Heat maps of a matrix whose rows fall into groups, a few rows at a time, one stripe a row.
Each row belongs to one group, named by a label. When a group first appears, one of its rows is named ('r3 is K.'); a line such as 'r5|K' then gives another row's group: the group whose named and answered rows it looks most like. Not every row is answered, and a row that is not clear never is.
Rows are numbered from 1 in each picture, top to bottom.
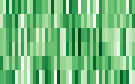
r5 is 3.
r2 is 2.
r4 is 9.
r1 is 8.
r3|9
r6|3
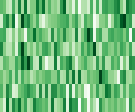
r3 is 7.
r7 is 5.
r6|9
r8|8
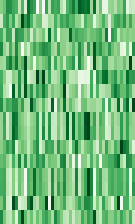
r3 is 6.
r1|9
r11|3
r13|7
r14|7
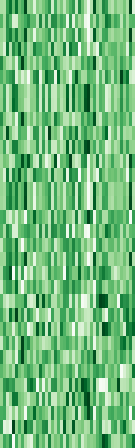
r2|5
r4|8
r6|3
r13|8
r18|2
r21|2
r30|7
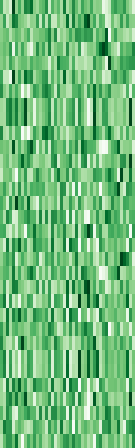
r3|6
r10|3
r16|5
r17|7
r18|8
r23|8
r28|8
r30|5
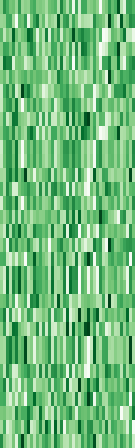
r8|2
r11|2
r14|5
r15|2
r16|9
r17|8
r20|8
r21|8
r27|5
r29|7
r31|6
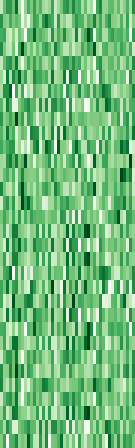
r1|2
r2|3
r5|2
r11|3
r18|8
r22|9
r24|7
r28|3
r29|2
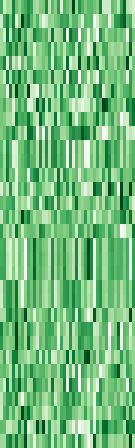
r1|9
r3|8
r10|9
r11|5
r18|7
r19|7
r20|7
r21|2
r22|2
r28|8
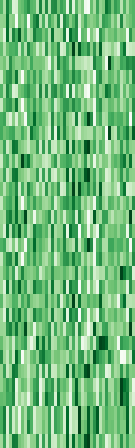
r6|2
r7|5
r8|2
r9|7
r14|9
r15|2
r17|8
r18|7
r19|2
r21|8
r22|9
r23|8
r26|3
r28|3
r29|3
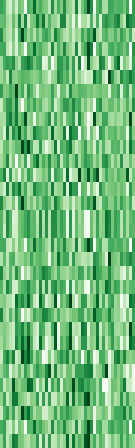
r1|7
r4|7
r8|2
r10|8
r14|8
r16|5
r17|5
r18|7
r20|3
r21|5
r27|6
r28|9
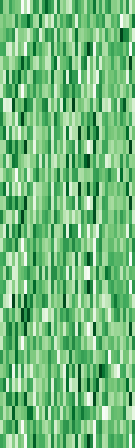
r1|3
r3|3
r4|7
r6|8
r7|2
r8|9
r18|2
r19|7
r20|5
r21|7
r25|2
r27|9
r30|9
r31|2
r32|7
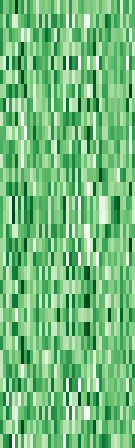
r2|5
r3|3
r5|8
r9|2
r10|7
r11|3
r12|2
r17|5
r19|8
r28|8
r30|5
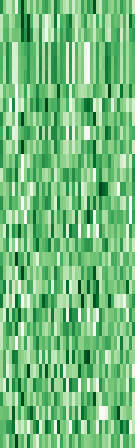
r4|5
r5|5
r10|5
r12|3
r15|3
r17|8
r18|6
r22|3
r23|8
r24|2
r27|6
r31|3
